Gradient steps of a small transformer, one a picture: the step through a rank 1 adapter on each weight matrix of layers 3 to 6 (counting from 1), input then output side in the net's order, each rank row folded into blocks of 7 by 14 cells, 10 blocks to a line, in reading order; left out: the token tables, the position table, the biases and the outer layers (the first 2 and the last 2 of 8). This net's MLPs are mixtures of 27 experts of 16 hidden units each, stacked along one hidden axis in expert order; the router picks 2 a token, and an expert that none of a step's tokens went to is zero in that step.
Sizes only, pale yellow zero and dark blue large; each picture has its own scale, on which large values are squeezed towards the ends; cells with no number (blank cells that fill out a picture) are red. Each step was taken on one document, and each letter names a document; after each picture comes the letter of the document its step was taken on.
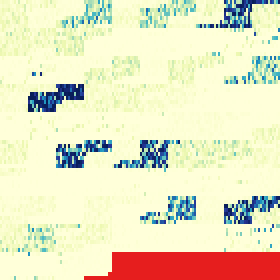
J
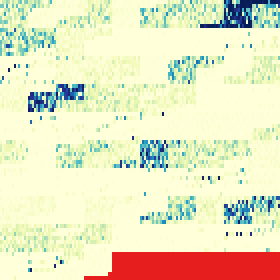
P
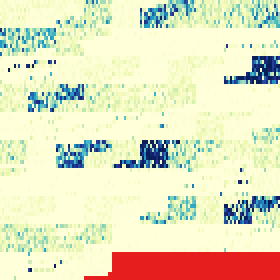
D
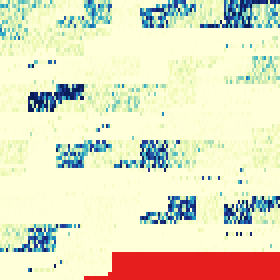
D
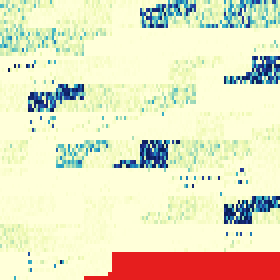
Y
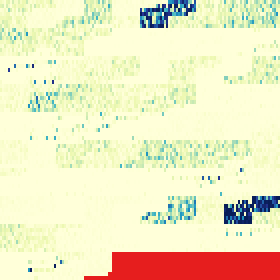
Y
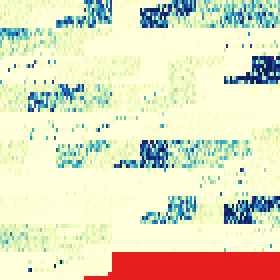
P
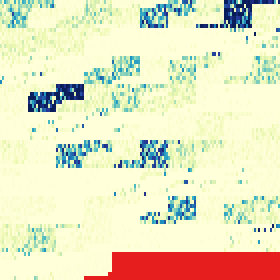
J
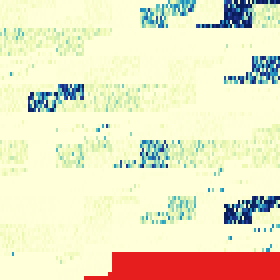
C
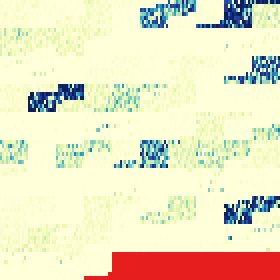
C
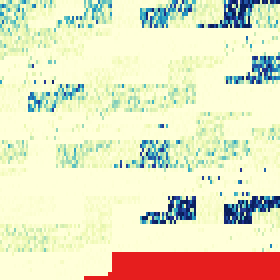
D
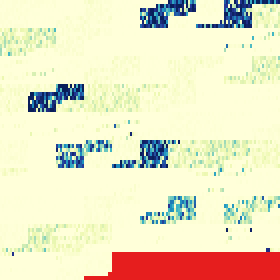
C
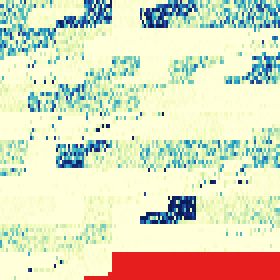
P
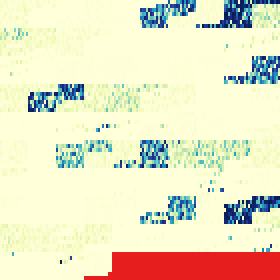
C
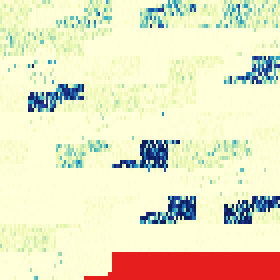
P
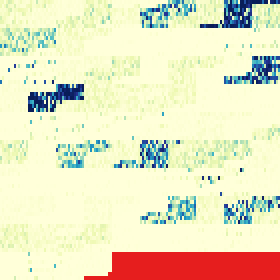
Y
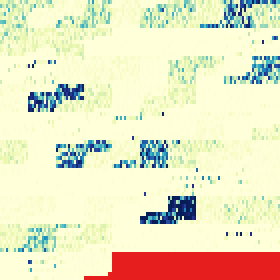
P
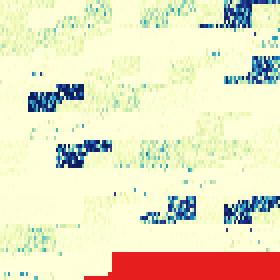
J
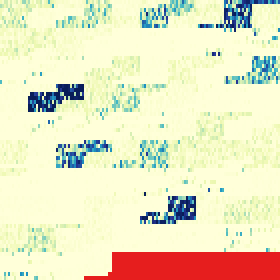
J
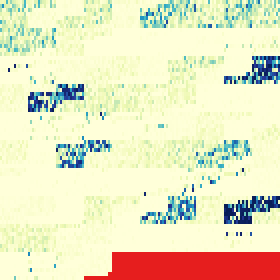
Y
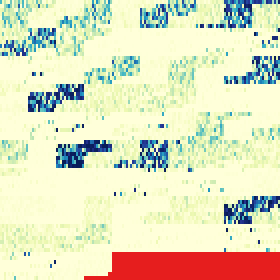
J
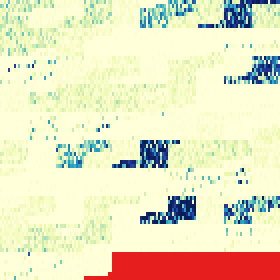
Y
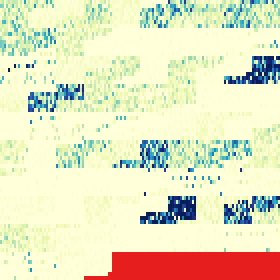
P
